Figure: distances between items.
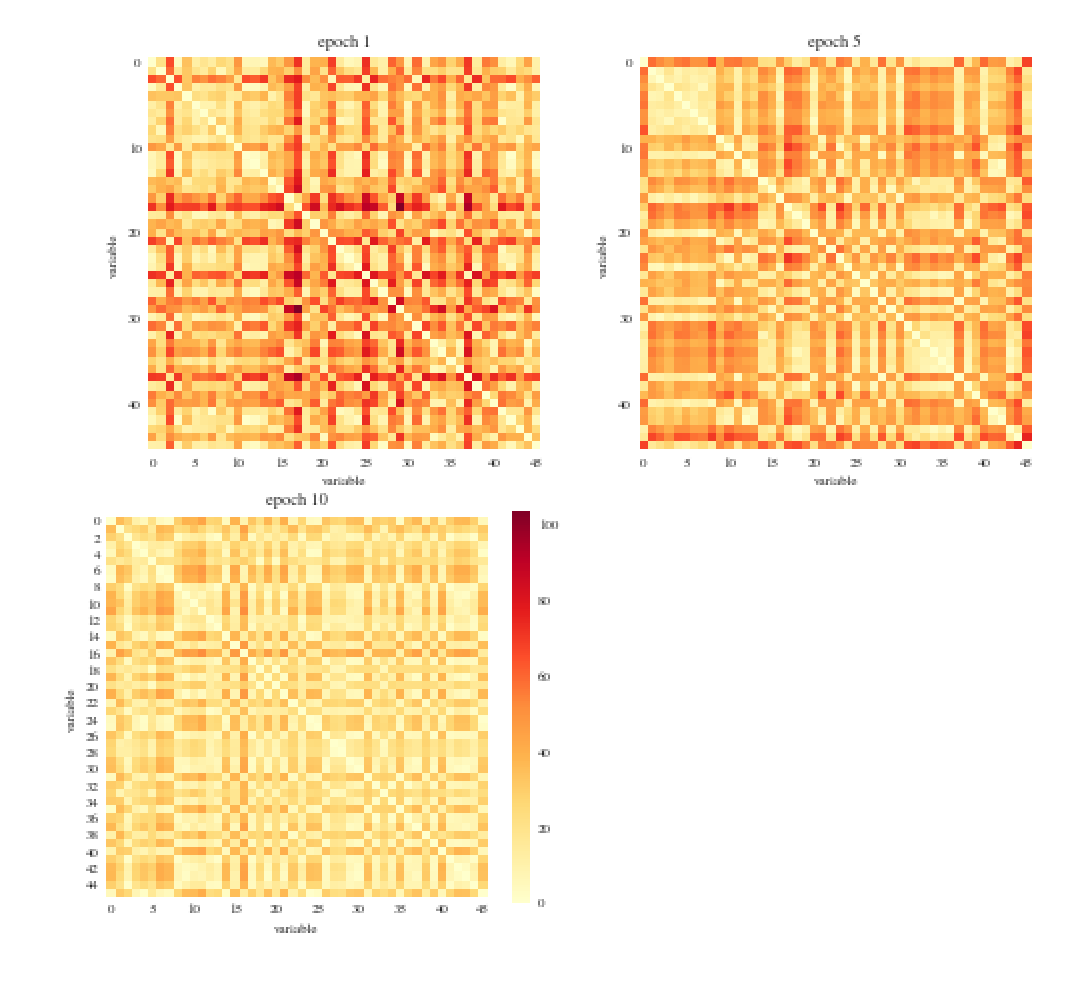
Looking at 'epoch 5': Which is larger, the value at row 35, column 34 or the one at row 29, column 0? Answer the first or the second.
the second
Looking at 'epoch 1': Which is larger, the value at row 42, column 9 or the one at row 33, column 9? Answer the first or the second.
the second
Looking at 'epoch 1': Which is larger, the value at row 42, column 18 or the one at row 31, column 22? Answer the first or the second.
the second
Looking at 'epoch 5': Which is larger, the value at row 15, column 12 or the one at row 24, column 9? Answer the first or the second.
the first
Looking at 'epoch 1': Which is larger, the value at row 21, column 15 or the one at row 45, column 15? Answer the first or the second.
the first
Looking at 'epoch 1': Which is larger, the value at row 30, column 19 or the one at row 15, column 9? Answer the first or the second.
the first
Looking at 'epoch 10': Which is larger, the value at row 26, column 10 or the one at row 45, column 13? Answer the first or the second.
the second
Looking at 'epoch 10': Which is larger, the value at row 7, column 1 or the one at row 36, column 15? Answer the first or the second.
the first
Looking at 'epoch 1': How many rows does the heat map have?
46
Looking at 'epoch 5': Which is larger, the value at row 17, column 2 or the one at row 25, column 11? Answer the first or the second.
the first
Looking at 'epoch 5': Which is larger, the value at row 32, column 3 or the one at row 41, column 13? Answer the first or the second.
the first
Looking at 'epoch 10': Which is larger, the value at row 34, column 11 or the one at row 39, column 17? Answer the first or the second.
the first
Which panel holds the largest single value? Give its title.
epoch 1
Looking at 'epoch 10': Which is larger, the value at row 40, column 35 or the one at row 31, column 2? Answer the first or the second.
the second
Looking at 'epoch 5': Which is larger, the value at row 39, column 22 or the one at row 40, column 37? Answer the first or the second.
the first
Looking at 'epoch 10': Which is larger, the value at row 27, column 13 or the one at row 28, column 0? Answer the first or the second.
the second
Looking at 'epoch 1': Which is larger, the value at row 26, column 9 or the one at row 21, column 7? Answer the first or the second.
the second
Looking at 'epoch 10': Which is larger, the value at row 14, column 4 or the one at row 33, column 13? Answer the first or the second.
the second
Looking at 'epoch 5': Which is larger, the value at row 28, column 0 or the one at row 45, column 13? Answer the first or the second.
the first
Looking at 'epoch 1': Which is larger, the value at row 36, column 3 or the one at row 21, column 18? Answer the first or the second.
the second
